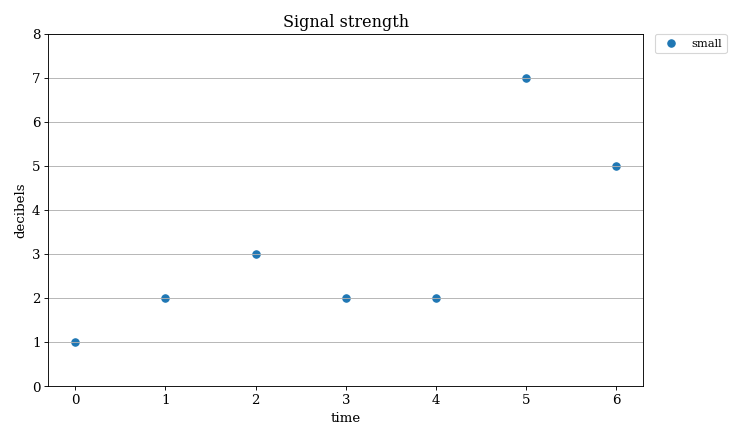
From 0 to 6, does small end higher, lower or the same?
higher
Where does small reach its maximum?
5
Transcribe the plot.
Title: Signal strength
x-axis: time, ticks 0 1 2 3 4 5 6
y-axis: decibels, ticks 0 1 2 3 4 5 6 7 8
Legend: small
Values:
small: 1 2 3 2 2 7 5
